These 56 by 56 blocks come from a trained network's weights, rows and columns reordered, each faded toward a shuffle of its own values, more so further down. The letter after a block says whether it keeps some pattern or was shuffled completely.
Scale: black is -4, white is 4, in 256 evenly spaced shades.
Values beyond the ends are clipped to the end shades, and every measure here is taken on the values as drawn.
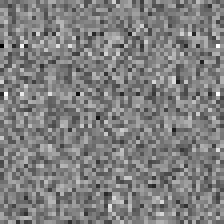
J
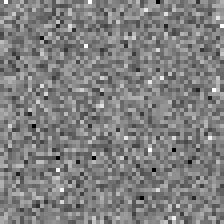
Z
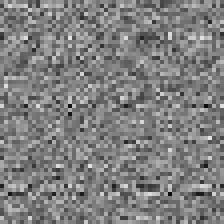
J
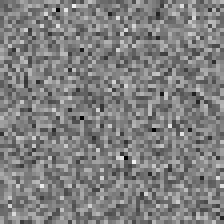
Z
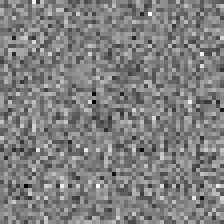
J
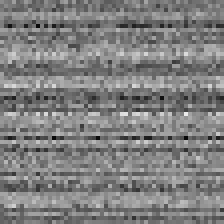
J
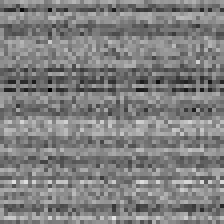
J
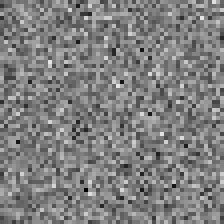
Z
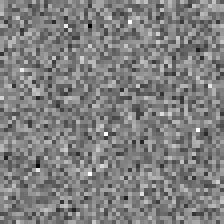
Z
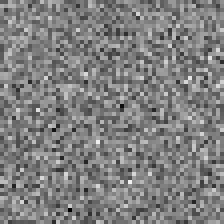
Z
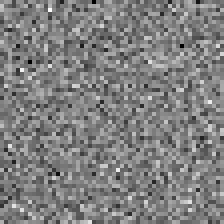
Z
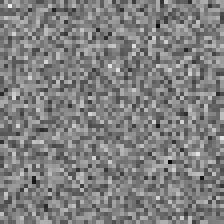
Z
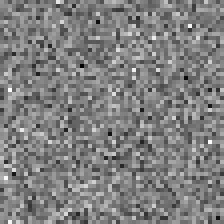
Z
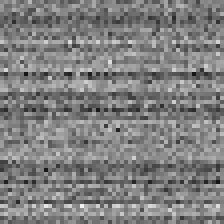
J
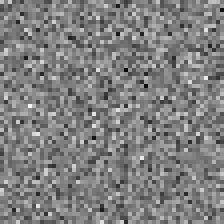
Z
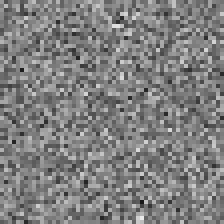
Z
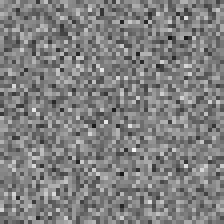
Z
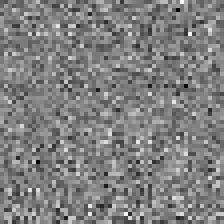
J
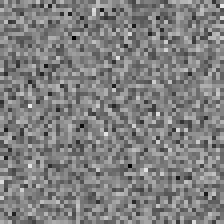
Z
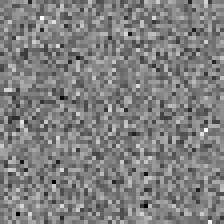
Z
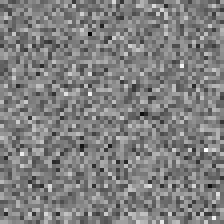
J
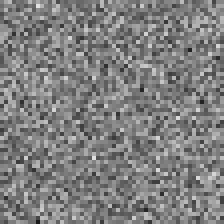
Z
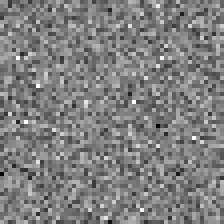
Z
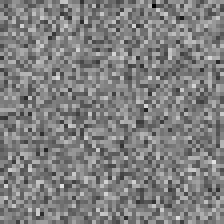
Z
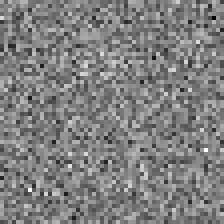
Z
